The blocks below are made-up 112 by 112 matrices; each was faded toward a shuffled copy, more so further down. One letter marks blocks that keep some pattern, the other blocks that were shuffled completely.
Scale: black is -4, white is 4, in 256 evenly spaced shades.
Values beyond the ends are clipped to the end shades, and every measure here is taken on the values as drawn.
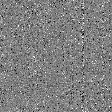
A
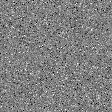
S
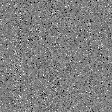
A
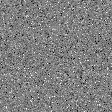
S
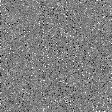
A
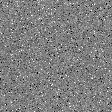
S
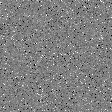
S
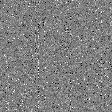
A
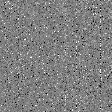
A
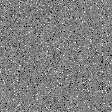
A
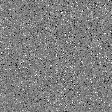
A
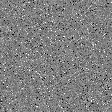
S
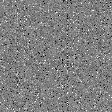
A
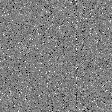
A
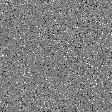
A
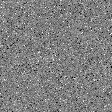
S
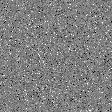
S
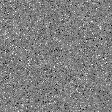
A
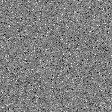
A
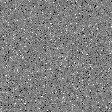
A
